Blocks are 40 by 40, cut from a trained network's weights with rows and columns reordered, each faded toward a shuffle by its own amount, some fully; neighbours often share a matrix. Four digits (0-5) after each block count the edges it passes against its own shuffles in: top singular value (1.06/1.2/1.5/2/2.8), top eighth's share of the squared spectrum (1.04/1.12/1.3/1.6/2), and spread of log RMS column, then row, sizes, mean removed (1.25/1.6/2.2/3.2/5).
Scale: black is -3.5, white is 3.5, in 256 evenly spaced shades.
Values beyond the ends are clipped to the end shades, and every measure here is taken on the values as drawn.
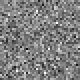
1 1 0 0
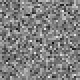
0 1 0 0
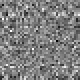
3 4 1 2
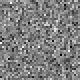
0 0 0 0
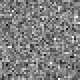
1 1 0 0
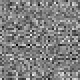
4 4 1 3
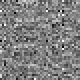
3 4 2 2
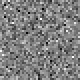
0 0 0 0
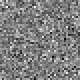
0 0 0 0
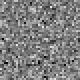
3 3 0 1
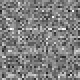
4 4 1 2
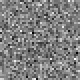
0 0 0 0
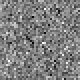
0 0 0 0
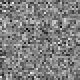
2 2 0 1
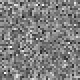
2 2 1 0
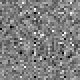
3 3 1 1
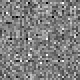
3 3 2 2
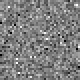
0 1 0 0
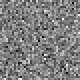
2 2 0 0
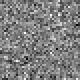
0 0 0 0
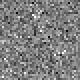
0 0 0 0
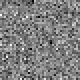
1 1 0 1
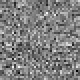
3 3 1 1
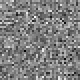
3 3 1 1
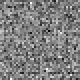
2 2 0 0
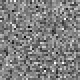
0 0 1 0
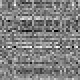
4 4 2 3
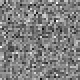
2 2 0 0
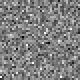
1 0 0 0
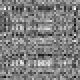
4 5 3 3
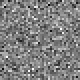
2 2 0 0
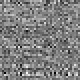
4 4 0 3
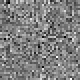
3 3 1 1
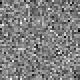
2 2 0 0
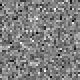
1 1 0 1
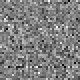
3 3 0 2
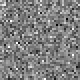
1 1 0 0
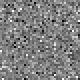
2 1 0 0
